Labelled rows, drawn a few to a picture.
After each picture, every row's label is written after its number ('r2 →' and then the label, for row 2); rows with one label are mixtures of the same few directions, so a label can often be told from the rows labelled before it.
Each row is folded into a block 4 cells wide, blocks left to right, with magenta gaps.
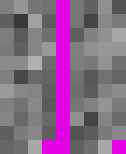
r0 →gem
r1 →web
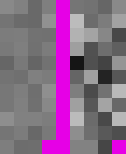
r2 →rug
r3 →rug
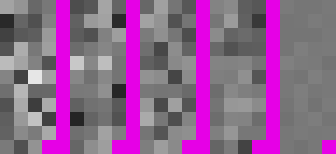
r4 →rug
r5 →rug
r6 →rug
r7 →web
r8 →rug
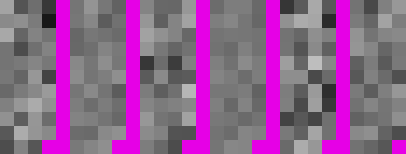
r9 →web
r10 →rug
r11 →rug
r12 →rug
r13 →rug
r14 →rug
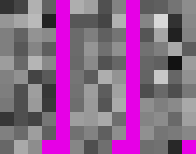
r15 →rug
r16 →rug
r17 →gem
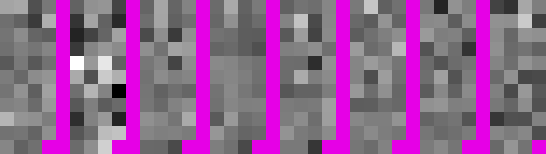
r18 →rug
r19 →rug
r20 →gem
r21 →web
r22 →gem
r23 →gem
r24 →gem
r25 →rug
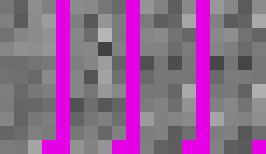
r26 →web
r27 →gem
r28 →rug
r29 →rug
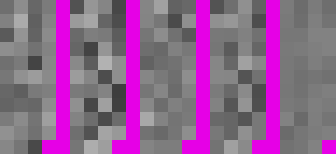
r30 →gem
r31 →rug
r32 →rug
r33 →rug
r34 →web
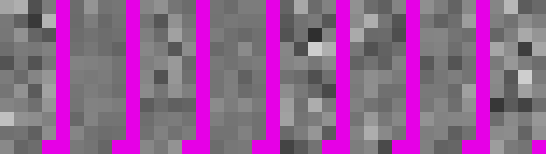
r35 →rug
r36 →web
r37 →gem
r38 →gem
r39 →gem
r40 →web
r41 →rug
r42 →gem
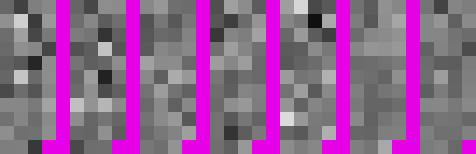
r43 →gem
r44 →gem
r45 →rug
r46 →web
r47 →rug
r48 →web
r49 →gem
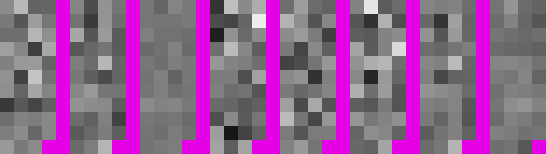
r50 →gem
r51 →gem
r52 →gem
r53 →web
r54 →rug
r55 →gem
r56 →gem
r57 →web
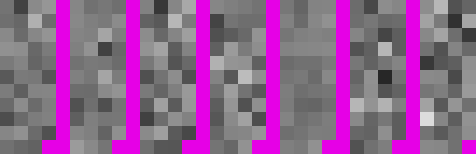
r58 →rug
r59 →gem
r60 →rug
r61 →rug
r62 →web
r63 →gem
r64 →rug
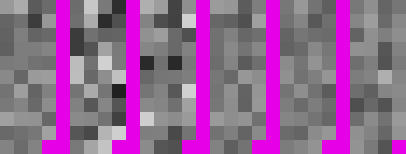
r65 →rug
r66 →rug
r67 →rug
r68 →rug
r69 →rug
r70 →gem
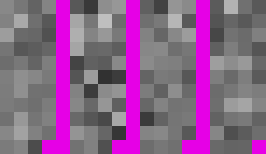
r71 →web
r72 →rug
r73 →rug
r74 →web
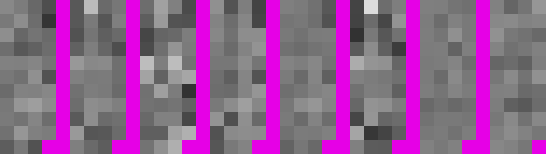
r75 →web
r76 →web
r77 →rug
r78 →web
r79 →web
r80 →web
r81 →gem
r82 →web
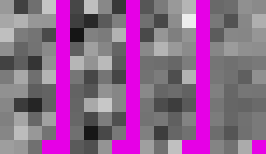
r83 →web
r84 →web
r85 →web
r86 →web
